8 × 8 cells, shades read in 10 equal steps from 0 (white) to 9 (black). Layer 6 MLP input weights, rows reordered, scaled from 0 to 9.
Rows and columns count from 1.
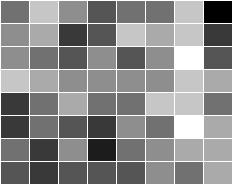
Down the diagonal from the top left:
5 3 6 4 5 5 3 3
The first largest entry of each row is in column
8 3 3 3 1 1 4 2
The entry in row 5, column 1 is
7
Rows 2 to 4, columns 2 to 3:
3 7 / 5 6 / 3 4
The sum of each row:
38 34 35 26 34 37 39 43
